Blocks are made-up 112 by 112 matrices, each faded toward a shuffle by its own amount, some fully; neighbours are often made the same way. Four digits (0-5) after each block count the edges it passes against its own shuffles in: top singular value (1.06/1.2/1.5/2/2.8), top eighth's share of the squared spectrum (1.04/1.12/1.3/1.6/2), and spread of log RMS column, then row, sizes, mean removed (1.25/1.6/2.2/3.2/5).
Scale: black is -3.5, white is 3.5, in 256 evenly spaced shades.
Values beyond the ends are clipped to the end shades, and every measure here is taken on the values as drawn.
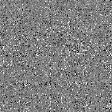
1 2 3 3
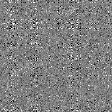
2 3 3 3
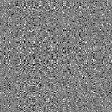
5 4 3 3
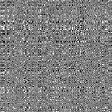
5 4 3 3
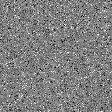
3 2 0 0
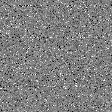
1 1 0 2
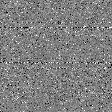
2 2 0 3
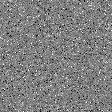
0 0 0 0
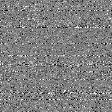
2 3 0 4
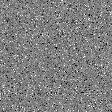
0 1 0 1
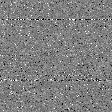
3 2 0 2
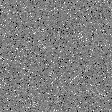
0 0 0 0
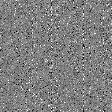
2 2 3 0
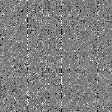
4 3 3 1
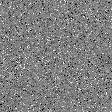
1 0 0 0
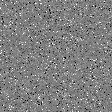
0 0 0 0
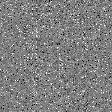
3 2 2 0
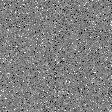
2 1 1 0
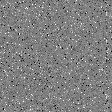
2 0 0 0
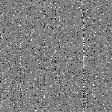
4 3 2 0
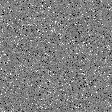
0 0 0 0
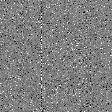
3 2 2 0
